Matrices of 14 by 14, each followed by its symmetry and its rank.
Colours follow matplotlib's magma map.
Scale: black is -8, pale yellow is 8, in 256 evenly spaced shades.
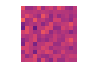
neither, rank three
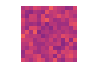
symmetric, full rank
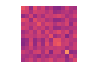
symmetric, rank three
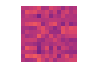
neither, rank three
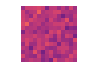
symmetric, full rank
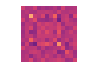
symmetric, rank three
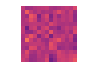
neither, rank three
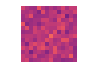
symmetric, full rank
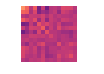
symmetric, rank three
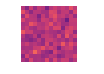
antisymmetric, full rank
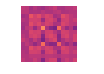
symmetric, rank two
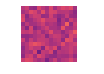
antisymmetric, full rank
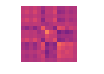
symmetric, rank two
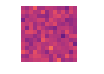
antisymmetric, full rank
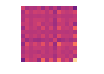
symmetric, rank two
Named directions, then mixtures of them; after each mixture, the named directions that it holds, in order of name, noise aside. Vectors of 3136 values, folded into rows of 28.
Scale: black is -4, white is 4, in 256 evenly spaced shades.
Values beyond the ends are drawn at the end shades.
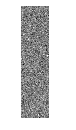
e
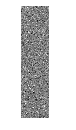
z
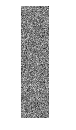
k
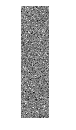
z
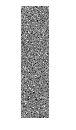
z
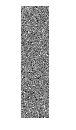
e, z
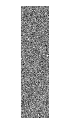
e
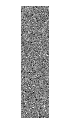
e, z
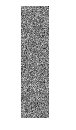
k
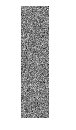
k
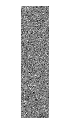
k, z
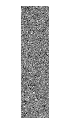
k, z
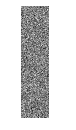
e, k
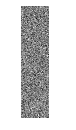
e, k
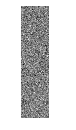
e, z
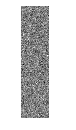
e, k
